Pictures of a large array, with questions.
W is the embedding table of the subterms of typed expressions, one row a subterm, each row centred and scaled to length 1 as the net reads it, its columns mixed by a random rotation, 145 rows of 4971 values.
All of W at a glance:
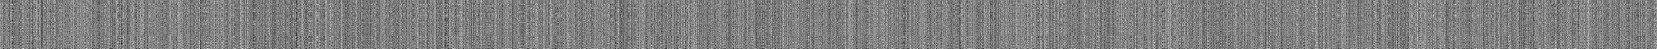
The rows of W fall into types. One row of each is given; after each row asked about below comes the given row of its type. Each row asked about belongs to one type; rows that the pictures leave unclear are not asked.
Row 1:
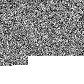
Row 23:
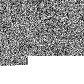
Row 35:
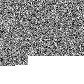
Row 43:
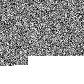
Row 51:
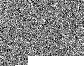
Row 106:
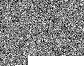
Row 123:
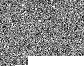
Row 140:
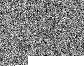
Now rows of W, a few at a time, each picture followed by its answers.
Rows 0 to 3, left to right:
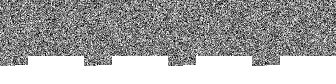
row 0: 123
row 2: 106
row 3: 51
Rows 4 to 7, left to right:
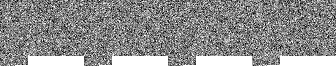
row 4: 106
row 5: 106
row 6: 106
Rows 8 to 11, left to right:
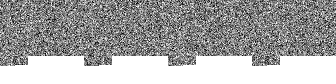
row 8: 123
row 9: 123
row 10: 140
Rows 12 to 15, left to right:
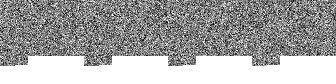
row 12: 51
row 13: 51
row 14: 51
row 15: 23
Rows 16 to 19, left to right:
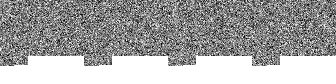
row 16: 43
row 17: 106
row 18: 140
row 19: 43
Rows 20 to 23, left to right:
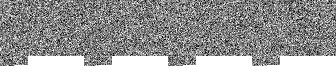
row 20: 43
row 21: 1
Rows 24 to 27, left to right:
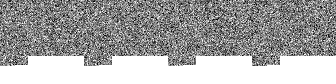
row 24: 1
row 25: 1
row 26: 23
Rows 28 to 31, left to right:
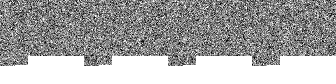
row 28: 140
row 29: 35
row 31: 43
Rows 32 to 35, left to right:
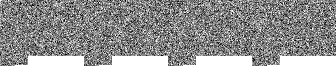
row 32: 23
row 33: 51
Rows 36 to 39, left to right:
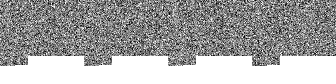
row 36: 123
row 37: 51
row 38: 140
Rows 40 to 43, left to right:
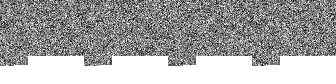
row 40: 43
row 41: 106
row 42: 51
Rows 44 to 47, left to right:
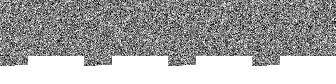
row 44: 123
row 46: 51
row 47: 51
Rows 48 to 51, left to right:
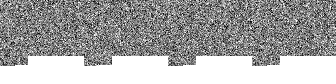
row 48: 123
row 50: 51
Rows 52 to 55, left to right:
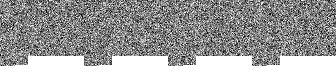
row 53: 106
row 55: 43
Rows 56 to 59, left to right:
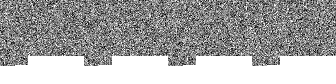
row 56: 106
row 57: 43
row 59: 123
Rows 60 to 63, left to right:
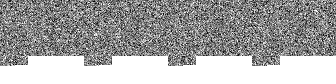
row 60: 1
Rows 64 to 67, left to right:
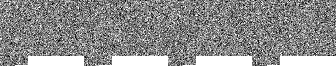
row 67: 106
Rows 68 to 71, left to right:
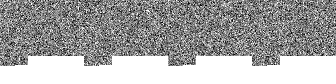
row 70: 23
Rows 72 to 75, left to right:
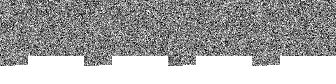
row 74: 35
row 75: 140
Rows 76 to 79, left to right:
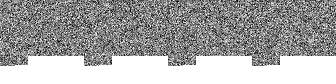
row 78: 1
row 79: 106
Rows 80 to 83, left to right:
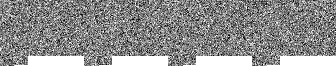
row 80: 43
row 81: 123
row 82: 51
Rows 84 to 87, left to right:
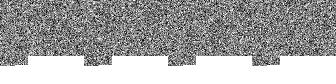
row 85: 43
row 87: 123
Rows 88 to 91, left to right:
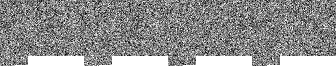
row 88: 23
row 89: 140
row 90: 123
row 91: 106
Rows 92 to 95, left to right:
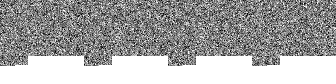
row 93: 43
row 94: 43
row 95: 123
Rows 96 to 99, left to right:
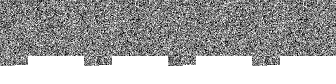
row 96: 23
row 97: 123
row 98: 35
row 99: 123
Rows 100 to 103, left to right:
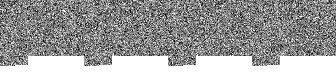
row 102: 106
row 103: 23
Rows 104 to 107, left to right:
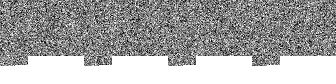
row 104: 140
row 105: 123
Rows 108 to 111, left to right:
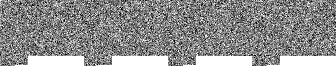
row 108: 23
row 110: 106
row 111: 51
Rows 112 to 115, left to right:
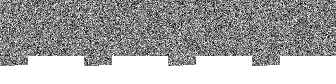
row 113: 106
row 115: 51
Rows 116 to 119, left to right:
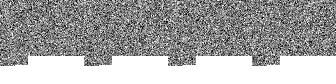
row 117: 51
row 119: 35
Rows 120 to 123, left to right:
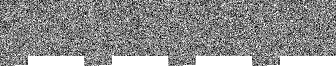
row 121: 140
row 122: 23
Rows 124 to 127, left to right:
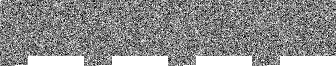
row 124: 23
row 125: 1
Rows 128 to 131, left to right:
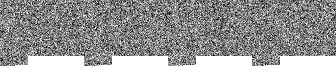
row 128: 35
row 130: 140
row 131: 1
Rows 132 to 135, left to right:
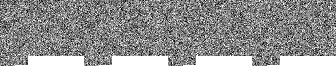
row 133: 23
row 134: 106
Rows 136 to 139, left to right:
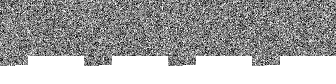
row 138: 123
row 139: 1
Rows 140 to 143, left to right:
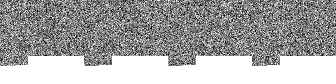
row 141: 23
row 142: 23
